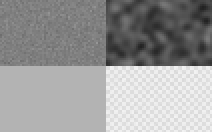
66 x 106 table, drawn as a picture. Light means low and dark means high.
It is made of 2 by 2 panels. Panel 1,1: middling, fine-grained, faint in contrast. Panel 1,2: high, blotchy. Panel 2,1: low, flat. Panel 2,2: very low, checkered, faint in contrast.
